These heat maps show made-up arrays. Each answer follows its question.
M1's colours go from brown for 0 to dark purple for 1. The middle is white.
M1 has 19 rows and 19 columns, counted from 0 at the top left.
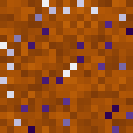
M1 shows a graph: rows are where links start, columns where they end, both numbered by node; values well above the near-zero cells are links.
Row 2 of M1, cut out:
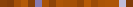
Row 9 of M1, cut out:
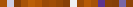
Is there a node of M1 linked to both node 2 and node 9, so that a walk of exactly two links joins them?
yes
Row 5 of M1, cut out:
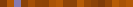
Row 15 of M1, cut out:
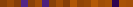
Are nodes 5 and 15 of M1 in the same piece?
no
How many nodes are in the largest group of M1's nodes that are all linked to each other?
3
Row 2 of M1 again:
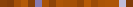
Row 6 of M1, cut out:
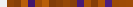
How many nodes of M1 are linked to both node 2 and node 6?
0
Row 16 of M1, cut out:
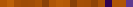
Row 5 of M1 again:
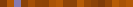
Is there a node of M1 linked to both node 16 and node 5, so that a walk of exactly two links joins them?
no
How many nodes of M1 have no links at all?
1
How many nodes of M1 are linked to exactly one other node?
7
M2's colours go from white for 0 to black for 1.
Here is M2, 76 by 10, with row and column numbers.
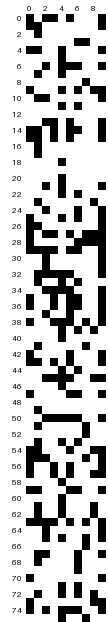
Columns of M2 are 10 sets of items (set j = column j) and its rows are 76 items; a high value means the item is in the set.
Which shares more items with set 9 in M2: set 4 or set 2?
set 2
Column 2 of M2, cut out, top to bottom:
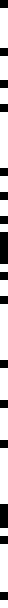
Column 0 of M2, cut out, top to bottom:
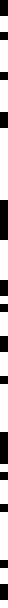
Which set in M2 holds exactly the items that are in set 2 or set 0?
9
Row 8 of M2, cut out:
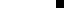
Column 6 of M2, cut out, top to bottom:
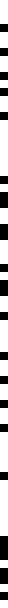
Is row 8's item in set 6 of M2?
no
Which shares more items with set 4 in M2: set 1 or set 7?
set 1
